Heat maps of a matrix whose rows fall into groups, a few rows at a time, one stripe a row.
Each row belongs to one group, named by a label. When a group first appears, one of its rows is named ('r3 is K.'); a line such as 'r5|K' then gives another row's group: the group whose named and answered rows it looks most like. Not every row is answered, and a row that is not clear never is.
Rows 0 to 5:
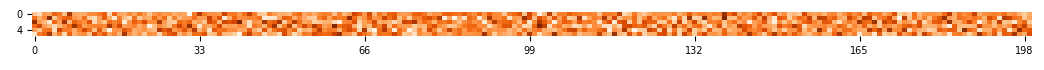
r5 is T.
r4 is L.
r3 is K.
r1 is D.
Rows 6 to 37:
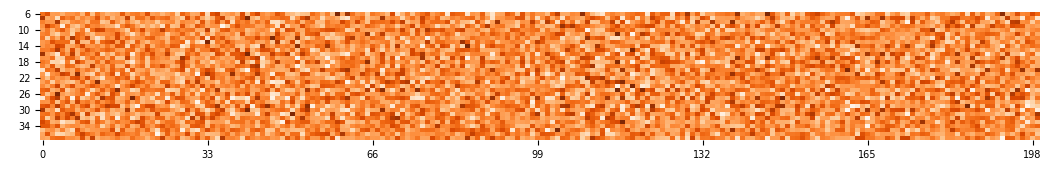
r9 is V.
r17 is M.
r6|M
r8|D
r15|L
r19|M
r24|L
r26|D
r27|T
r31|D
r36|K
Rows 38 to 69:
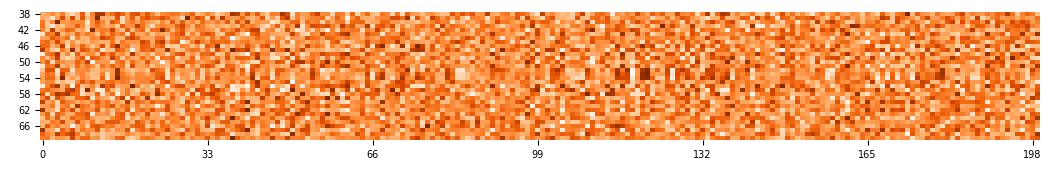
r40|D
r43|T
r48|T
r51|T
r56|T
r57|D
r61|K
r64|T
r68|D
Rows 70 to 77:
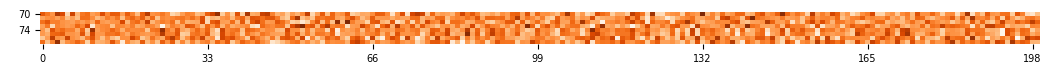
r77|D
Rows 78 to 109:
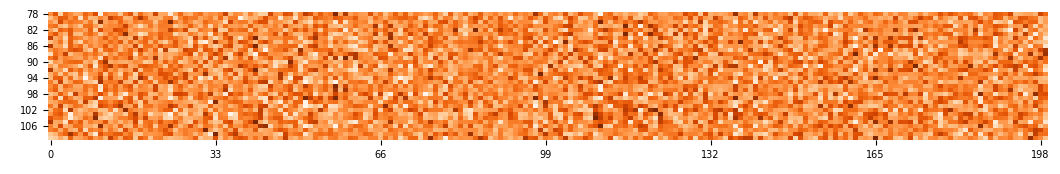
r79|T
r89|M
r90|V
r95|M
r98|L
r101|M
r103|V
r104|V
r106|M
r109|K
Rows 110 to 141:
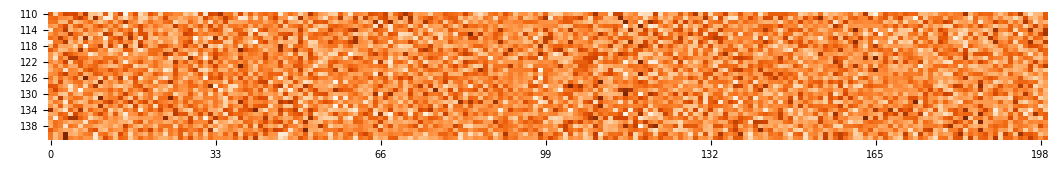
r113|L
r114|T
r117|T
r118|K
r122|L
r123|T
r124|K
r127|M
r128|V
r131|M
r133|M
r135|L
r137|V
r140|D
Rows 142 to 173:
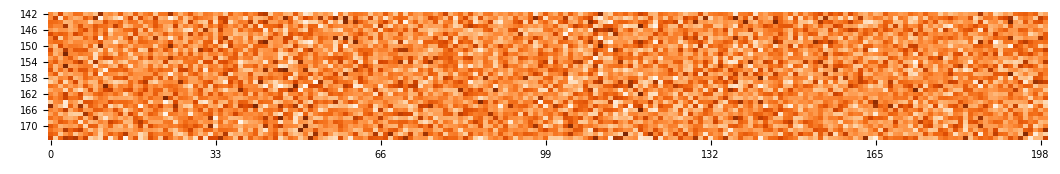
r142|M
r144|M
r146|V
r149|M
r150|M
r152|D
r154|D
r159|L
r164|K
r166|L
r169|T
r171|D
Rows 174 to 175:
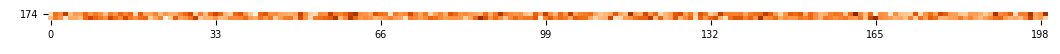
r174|T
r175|K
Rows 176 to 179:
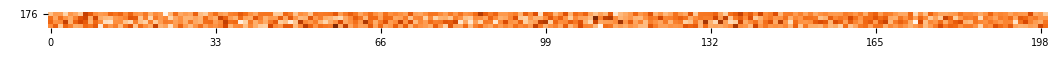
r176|K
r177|V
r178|D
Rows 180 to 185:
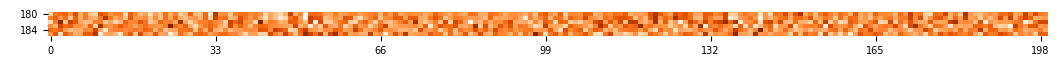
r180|V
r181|V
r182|L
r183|M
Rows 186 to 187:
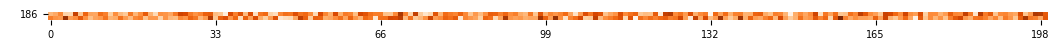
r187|D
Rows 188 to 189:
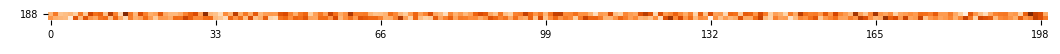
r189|L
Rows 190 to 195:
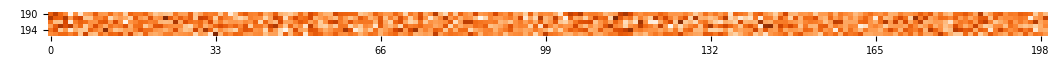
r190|V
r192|L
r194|V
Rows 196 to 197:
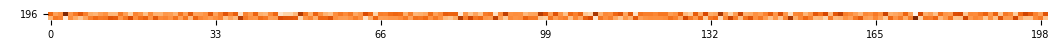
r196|D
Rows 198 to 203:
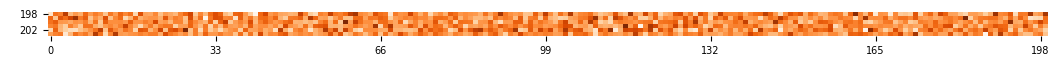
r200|M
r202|K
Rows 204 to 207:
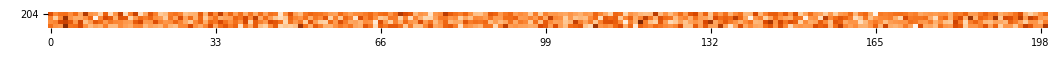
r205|D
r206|L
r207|D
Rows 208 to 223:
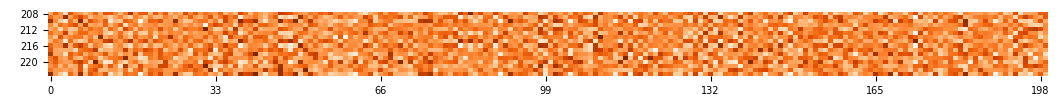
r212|K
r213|D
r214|M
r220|D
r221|K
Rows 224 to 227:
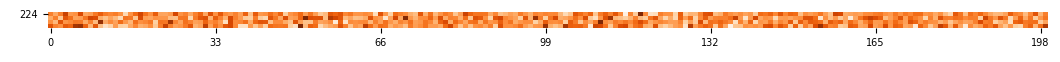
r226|M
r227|D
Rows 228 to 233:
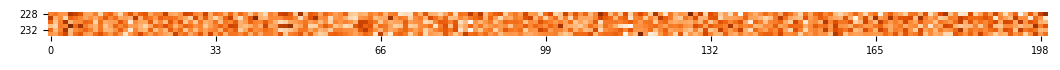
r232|D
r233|L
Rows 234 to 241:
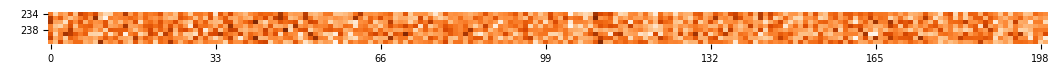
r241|M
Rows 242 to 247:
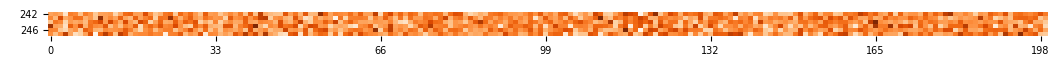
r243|M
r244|K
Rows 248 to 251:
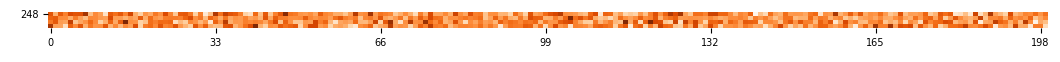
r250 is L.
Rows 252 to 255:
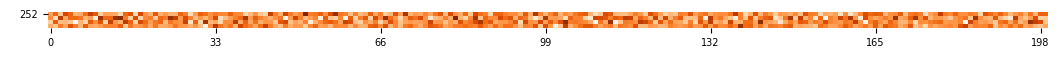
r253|M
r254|K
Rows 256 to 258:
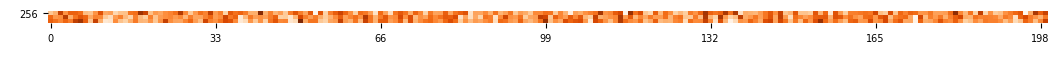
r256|L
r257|D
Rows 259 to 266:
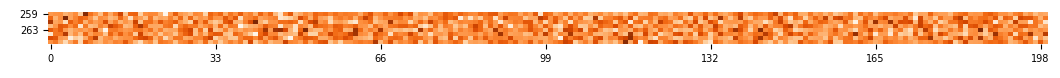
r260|D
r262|T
